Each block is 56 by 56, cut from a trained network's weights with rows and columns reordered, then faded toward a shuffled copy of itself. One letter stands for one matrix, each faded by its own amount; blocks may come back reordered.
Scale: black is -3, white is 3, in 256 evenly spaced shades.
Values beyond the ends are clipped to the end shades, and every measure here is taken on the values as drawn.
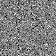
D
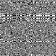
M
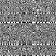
M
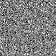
D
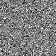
D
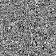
D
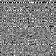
M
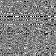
M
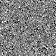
D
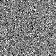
D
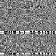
M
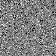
D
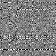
M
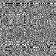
M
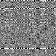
M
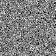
D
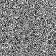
D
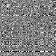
M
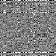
M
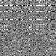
M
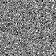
D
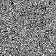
D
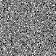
D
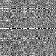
M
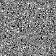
D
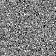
D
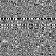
M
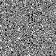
D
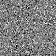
D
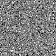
D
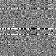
M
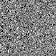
D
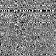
M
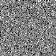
D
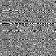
M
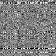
M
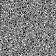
D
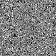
D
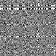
M
